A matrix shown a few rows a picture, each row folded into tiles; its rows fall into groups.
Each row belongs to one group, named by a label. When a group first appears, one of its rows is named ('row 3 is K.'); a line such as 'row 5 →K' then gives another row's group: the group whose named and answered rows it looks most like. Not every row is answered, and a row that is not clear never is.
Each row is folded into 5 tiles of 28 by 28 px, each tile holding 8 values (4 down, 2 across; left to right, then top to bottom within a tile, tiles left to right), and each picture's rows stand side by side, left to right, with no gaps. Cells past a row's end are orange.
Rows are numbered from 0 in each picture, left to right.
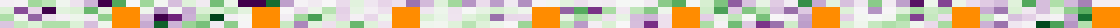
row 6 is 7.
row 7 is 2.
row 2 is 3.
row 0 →2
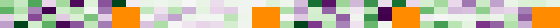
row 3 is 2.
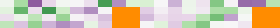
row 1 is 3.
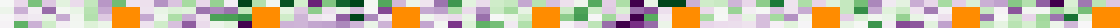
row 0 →2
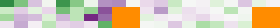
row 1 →2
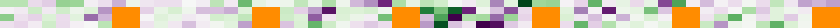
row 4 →2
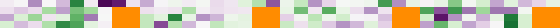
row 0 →3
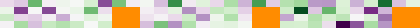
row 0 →2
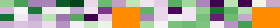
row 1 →7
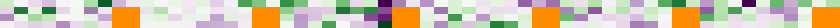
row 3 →3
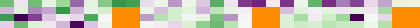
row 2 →7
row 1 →3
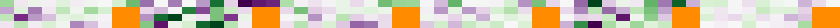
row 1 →3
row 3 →2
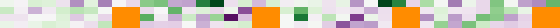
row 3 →3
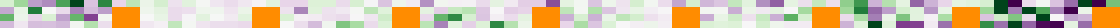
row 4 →3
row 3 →3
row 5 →7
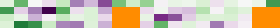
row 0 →2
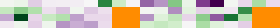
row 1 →7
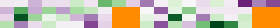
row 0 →3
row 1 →3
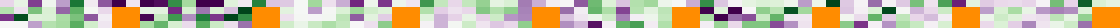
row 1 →7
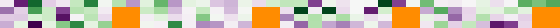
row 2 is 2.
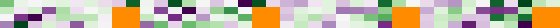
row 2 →7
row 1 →2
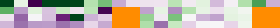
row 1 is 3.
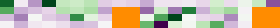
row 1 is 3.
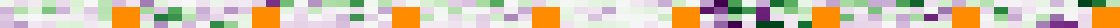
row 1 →3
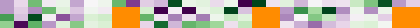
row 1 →2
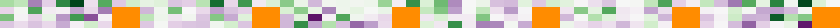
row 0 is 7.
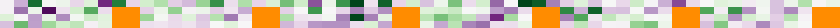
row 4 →3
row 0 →2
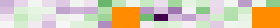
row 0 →7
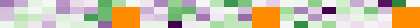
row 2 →2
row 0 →7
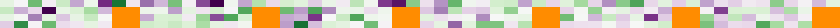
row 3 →2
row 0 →2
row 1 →7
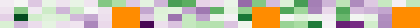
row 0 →3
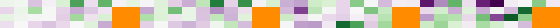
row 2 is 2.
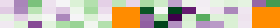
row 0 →2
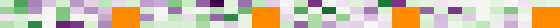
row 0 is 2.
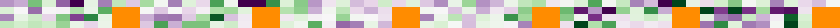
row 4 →2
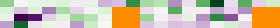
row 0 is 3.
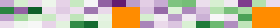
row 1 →2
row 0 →3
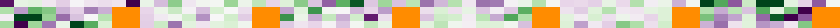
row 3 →7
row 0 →3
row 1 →2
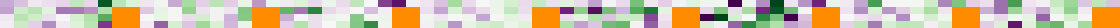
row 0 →7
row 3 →2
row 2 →3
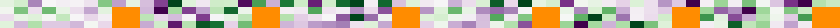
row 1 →2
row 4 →3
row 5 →2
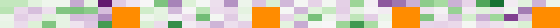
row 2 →3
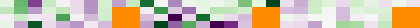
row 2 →2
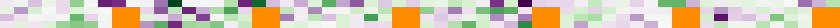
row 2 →7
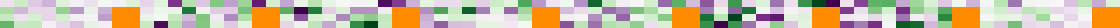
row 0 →2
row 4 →2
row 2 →3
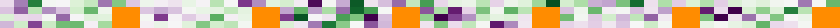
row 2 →3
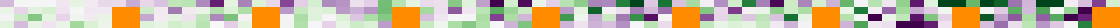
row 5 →7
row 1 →7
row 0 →3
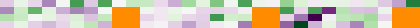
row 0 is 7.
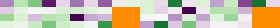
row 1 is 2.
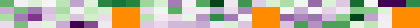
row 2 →3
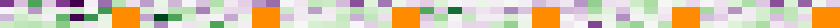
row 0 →7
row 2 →7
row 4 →2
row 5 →7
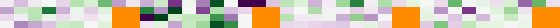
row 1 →3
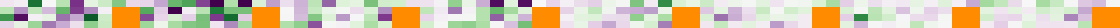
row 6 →3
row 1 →7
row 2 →2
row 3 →7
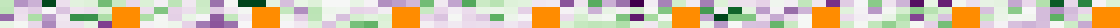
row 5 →3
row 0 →7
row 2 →3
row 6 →7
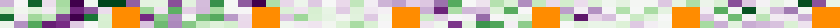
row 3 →2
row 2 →3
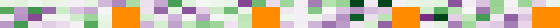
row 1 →2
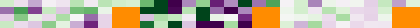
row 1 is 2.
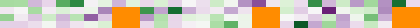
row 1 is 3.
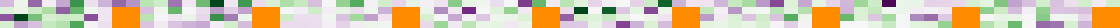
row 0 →3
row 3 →2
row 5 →7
